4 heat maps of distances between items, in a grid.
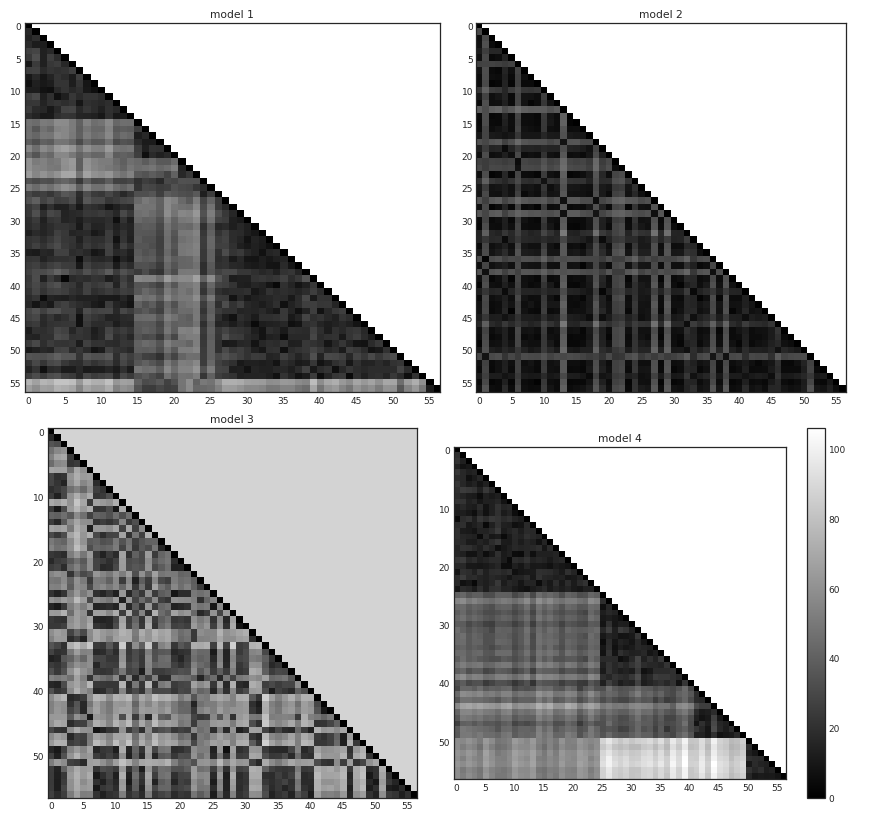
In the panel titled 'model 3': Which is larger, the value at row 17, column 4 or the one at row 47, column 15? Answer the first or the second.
the first
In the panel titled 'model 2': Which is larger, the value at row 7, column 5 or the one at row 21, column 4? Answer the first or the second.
the second
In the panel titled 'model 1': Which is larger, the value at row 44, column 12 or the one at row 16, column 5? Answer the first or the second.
the second
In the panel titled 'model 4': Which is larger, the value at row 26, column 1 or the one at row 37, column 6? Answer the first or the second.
the first
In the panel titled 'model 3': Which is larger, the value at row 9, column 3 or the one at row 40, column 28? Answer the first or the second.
the second
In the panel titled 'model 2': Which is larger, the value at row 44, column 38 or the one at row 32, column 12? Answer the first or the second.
the first
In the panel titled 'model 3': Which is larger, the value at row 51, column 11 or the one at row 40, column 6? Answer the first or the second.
the first
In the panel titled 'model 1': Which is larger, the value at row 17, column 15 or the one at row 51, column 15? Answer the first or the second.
the second
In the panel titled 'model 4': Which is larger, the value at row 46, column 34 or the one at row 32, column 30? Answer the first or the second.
the first
